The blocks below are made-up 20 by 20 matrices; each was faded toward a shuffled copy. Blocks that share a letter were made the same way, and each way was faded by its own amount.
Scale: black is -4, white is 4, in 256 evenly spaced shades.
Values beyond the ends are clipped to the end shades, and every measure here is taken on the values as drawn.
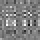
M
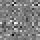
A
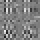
M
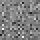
A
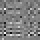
M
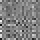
M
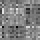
M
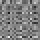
M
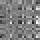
M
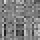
M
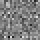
A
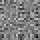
A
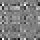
M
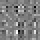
M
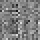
A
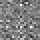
A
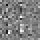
A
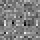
A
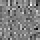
A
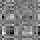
M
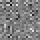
A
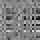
M
